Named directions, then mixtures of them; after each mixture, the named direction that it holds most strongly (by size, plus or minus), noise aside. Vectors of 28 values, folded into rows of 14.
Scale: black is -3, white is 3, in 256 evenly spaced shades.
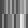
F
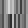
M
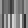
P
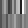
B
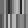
B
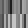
P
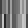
F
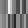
B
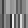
M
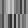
M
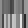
P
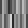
M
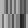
F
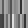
P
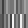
P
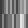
F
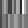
B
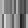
F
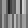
B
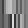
M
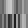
M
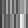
F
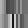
M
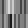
M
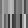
P
